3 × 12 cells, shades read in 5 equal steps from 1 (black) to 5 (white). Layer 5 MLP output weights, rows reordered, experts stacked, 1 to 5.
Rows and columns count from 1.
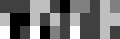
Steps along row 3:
down up up down up down up down same up down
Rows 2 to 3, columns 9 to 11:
2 2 4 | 2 2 4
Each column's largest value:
5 2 2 5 4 4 2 5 3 2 4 4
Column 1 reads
2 4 5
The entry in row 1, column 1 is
2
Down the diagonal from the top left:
2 1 2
